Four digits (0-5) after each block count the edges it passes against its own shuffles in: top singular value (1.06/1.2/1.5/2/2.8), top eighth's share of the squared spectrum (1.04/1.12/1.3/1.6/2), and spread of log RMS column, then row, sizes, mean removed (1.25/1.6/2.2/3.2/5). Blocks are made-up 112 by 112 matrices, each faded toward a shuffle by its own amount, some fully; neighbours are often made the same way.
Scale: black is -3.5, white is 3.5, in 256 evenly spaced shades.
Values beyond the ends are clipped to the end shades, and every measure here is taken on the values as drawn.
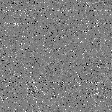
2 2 1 1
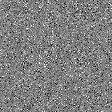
3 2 1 0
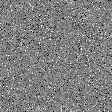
1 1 0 0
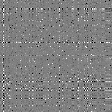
5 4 3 3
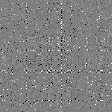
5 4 2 2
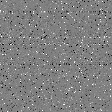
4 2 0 1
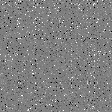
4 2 1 1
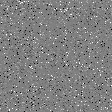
2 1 0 0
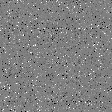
3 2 0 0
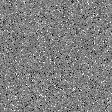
0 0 0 0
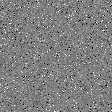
0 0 0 0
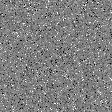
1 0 0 0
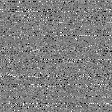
2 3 0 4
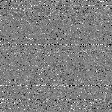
2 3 0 3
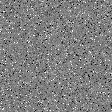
0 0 0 0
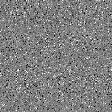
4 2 1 1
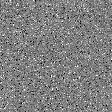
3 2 0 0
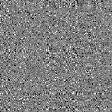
4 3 2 2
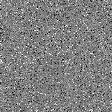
3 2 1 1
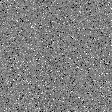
0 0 0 0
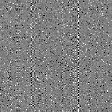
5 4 3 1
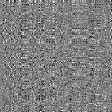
5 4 3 3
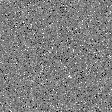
1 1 0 0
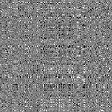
5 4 3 3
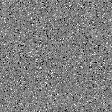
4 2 1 1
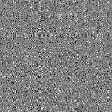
4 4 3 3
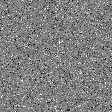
1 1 0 0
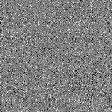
4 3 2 1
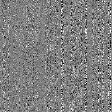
2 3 4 0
